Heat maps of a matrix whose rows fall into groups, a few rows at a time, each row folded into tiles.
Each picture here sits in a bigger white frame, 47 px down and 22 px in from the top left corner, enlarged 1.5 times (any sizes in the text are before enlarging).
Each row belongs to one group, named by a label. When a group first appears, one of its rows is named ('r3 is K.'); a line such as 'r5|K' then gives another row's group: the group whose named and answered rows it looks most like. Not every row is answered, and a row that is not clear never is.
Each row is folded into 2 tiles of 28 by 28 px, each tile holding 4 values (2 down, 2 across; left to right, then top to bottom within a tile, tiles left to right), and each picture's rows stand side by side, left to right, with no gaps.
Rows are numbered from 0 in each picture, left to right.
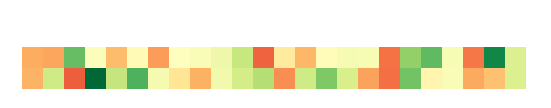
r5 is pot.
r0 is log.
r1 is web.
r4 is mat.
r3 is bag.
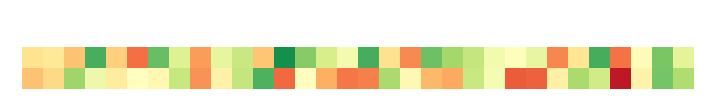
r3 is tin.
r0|mat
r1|pot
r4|tin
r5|tin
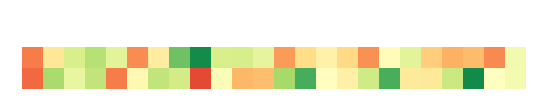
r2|tin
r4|web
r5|web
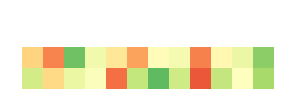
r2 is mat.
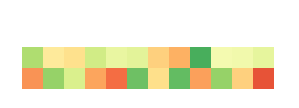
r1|log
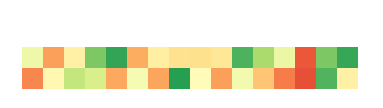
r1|log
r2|pot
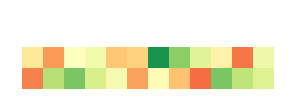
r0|bag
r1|pot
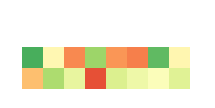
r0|tin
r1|pot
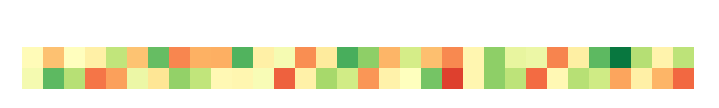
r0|web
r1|log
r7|tin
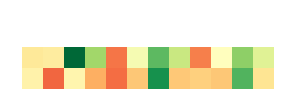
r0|pot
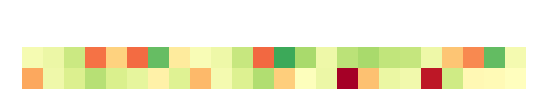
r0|log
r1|pot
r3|tin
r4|tin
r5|pot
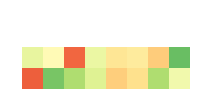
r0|bag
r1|mat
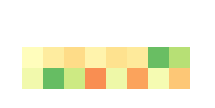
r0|web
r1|pot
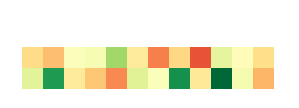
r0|web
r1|log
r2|web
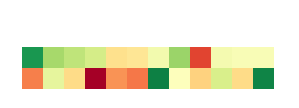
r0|tin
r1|mat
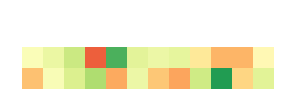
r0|log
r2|web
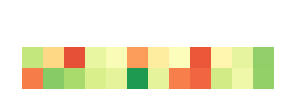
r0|bag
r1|web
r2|mat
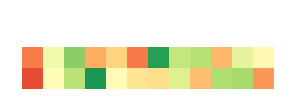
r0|log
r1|pot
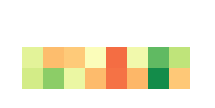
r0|web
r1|mat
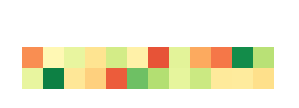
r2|pot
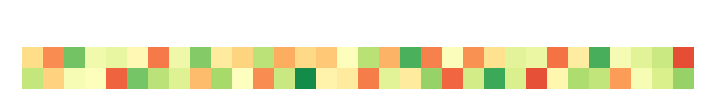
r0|pot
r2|tin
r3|web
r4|log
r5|bag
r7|log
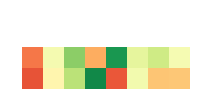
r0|log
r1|tin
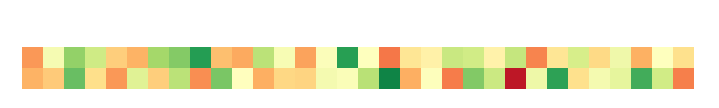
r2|tin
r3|mat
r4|web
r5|tin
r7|web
